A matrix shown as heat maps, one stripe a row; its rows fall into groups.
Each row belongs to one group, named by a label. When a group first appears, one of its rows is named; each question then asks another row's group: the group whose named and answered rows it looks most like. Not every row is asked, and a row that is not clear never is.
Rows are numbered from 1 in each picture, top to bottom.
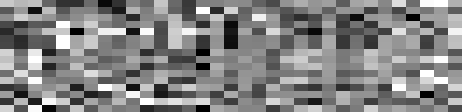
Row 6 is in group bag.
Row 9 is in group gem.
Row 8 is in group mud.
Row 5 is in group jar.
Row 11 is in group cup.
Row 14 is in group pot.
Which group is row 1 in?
gem
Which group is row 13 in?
jar
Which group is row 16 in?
mud
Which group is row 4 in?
bag
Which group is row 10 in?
mud
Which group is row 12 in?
gem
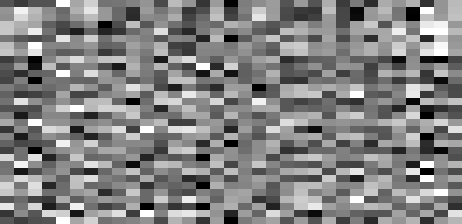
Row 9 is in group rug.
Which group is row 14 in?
pot
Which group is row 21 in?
bag
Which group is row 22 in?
rug
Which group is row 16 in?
rug
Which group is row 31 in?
jar
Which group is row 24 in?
cup
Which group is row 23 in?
mud
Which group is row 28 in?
gem
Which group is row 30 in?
mud
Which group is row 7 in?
gem
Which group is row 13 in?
pot
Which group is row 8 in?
gem
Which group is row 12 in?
rug
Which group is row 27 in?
mud
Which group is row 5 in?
gem
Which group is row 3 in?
cup
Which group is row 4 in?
gem
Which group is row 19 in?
jar
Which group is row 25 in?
pot
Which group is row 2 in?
cup
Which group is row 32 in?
bag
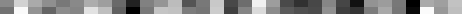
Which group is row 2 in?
cup
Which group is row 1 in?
cup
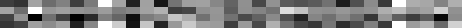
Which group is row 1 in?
jar
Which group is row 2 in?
gem
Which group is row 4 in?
jar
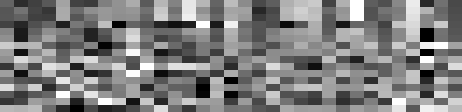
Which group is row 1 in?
pot
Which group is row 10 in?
jar
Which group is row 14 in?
bag
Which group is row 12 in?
bag
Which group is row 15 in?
jar
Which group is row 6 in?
pot
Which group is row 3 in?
pot
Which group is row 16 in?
gem
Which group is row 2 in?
pot
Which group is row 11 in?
pot
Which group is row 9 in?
cup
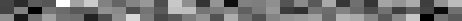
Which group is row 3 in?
pot
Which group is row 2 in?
rug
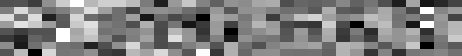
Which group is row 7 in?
pot
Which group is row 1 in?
rug
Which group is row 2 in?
cup
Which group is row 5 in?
bag
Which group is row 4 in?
cup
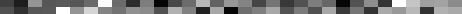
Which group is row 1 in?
jar
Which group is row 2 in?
bag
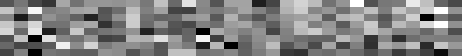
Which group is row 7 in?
bag
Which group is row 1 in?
pot
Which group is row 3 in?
pot
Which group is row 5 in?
mud
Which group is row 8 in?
rug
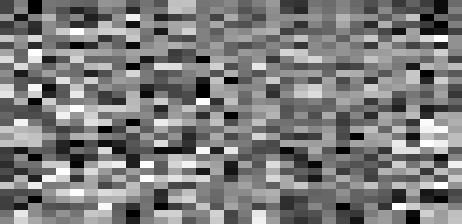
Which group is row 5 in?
rug
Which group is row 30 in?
jar
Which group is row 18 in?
cup
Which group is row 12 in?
bag
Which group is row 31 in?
cup
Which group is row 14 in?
mud
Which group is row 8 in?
gem
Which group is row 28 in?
rug
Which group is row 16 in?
rug
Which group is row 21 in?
gem
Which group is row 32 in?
cup
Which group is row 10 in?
cup
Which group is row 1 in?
rug
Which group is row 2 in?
rug
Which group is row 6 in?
gem
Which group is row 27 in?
gem
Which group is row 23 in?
rug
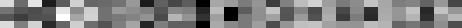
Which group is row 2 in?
bag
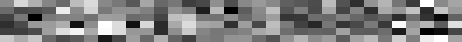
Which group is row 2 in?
bag
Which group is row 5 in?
rug
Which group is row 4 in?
jar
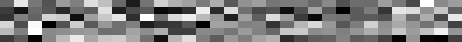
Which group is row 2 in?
jar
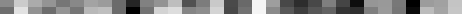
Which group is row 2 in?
cup
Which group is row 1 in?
cup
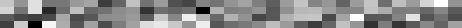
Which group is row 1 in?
gem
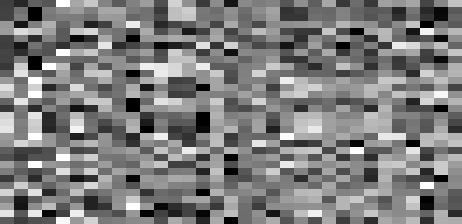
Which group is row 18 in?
mud
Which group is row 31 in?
mud
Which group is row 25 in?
bag
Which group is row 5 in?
cup
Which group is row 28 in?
mud
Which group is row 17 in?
mud
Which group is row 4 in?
pot
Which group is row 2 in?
rug
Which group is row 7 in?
jar
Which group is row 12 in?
gem
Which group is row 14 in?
gem
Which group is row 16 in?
rug
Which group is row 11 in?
cup
